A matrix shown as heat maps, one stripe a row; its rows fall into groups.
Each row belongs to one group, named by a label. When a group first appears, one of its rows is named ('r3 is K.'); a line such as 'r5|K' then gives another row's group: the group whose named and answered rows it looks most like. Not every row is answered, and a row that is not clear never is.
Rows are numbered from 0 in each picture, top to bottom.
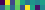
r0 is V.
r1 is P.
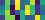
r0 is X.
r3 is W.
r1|P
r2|P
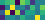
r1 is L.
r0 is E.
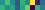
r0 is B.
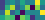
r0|W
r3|E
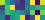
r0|B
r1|L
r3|W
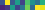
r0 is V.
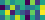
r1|L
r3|X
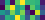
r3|X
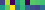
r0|V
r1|E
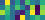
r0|V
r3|W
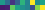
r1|L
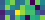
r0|E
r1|P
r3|V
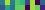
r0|X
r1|X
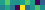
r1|W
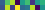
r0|E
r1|X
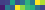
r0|L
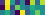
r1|V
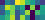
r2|E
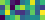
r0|B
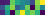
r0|L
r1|E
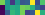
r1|P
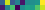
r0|V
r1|L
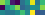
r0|B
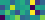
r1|E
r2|B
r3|L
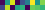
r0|L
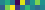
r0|W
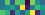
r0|X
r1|W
